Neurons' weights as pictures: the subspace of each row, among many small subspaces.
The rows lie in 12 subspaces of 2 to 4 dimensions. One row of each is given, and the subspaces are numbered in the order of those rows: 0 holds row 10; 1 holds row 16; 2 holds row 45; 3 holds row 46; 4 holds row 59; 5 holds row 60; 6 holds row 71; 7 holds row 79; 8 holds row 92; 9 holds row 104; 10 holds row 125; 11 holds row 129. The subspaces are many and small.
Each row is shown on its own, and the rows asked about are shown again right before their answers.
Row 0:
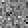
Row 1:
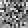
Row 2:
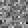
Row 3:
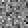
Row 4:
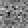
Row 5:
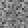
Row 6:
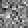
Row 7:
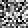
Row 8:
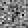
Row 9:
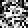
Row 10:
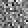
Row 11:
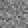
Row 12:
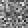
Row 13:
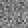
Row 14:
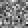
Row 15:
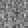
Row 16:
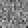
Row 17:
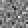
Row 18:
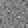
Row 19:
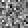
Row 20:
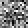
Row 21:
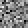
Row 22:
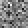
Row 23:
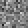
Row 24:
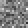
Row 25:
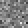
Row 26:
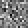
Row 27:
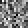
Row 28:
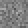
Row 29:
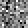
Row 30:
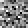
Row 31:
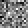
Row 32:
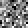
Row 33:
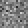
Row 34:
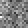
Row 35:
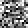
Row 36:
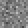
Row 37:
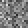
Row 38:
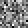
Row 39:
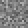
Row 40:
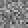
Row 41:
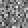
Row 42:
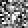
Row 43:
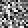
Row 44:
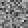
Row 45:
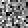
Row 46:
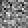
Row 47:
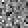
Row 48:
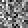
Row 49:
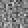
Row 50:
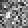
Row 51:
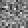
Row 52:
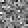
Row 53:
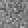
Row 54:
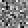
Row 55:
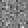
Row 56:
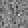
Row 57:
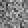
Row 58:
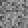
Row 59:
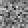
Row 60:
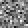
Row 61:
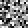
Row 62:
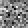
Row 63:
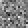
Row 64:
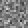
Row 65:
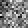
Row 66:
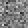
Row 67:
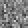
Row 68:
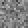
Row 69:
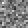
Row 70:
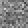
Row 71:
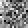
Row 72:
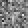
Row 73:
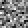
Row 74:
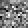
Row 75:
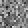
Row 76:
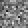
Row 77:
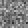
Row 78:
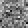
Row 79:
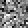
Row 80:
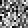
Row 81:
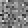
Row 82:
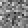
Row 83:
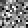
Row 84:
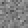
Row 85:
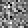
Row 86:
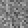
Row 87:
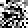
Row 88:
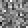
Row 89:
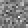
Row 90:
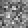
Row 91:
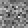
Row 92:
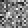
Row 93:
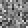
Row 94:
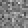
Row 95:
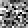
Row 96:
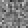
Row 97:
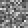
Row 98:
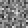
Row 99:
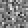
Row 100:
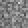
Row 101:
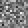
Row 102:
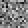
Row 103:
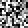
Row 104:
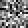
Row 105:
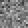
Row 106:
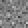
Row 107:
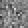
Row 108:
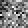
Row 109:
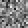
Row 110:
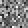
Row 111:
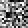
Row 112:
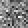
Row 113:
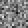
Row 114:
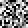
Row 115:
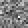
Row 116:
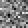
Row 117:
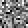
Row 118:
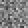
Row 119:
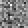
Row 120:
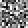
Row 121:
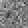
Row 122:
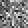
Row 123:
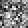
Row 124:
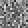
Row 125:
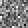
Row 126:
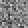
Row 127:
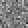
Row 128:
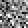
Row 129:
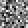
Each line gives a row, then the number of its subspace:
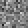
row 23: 7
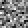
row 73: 5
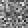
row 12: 1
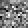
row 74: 4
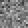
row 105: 11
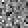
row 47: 2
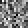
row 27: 6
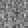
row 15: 0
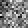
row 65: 6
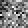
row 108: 6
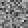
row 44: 9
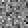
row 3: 2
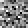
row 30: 9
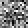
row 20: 3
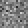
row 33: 11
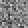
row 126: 3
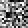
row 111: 1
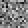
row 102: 8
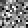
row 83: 11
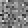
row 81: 0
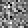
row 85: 3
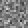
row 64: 5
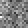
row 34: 6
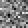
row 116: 9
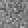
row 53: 6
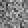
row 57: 6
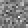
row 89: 11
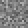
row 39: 1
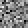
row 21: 7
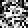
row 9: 7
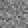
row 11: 9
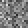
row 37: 6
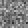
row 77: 3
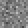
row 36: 11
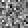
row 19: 2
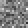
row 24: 7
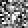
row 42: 0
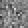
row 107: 6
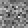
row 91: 4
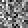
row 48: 6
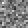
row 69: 5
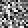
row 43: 3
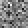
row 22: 3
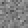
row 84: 11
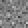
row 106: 11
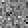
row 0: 2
